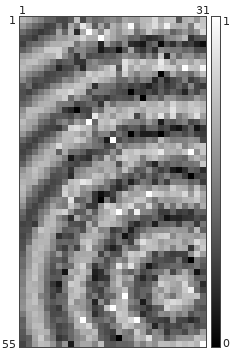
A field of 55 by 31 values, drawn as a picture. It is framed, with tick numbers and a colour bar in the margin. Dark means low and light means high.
Overall the values sit about 50% of the way up the scale. No overall slope runs across the table. A vertical seam about 20% of the way across splits the table, and the left part is calmer. No single row or column stands out from its neighbours. Rings spread out from the bottom right.
